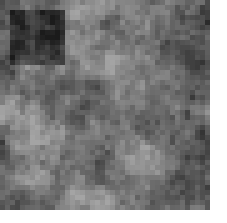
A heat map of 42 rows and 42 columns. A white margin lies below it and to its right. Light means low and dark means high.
The top left is the ninth with the highest average. An odd patch, higher than its surroundings, sits in the top left. The texture is blotchy. Values change most from cell to cell in the top left. There are no regular stripes. The halves do not mirror each other.
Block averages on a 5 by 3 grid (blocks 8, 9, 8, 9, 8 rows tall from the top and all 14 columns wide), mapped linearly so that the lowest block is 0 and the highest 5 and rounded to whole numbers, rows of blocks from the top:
5 0 2 / 4 0 3 / 1 2 2 / 0 1 2 / 1 0 3
